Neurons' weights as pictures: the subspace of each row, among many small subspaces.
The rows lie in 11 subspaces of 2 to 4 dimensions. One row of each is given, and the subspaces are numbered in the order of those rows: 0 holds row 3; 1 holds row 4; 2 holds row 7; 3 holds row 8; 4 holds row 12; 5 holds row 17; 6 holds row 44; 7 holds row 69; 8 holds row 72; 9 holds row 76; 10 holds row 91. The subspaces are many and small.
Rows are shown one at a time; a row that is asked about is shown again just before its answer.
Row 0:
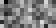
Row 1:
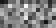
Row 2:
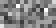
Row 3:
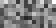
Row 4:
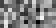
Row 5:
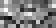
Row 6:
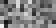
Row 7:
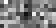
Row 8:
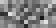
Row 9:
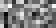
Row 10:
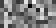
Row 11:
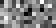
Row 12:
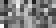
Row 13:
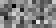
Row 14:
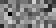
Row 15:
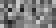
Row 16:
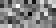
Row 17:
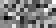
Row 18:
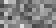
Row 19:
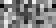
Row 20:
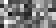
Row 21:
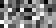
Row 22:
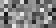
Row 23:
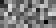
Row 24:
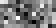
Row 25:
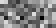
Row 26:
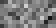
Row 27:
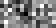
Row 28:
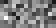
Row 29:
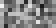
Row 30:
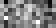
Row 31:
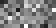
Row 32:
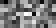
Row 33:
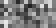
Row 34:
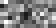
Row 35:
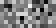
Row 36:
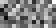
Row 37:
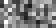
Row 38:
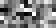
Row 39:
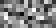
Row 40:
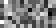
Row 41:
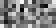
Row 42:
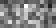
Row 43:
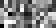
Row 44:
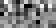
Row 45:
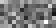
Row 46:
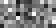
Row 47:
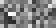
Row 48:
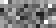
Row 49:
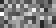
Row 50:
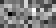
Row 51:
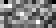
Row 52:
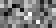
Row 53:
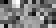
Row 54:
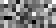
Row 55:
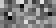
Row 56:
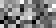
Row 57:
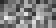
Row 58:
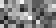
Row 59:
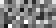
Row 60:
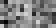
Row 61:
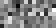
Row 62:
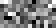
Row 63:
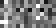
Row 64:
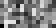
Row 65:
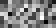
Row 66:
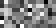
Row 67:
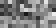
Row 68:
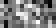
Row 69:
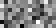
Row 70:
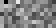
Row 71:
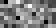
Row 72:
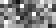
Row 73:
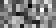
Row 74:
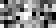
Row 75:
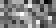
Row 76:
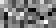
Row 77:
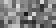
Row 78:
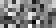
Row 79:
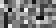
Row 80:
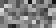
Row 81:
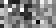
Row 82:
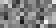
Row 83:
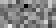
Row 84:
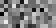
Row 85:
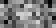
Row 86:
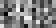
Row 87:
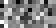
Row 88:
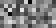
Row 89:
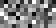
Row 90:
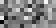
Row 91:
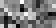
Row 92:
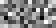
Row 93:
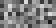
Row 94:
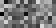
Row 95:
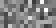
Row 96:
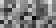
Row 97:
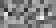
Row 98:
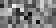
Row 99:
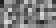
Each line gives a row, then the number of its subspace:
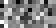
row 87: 7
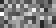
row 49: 9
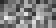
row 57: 10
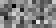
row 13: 4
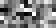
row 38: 10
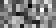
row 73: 9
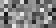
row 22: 9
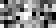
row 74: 2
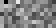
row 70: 9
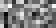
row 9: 9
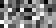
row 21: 7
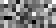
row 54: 5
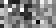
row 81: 4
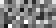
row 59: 1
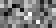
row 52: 4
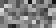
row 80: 0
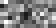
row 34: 2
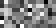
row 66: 7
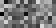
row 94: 9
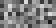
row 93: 6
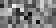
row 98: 4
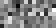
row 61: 4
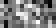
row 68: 3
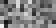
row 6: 5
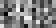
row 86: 4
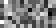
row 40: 7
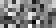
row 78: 7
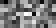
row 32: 10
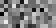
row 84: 9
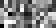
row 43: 2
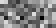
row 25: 8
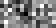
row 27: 8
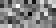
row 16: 4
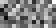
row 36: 0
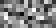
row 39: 9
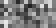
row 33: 3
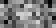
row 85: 3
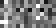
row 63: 7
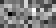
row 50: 9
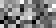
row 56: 10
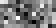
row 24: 8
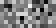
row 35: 9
